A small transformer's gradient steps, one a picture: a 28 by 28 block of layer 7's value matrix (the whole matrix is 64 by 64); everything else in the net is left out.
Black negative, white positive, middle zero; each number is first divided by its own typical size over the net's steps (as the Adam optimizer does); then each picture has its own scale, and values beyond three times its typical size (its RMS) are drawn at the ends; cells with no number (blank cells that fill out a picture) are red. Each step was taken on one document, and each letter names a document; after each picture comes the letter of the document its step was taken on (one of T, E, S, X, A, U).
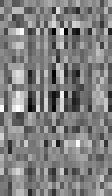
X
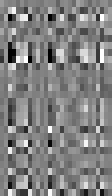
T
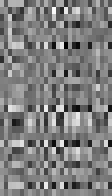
X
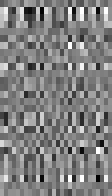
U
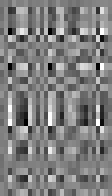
T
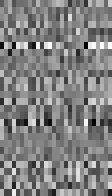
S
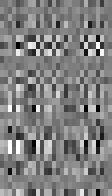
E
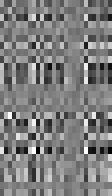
S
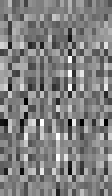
U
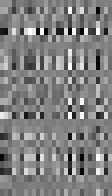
U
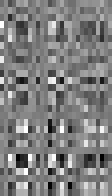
T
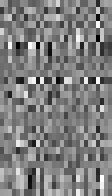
E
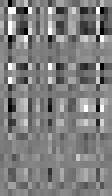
T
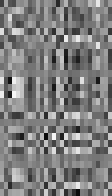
X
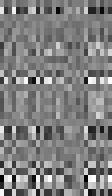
S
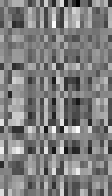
X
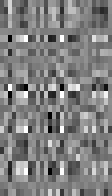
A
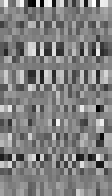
U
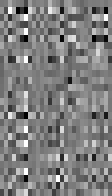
A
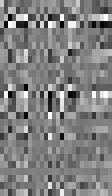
A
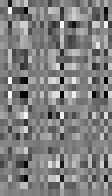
A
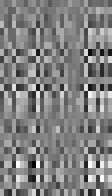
S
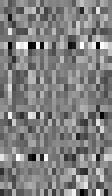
E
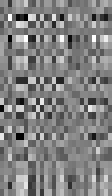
E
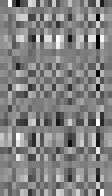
E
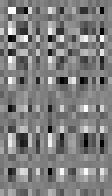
T
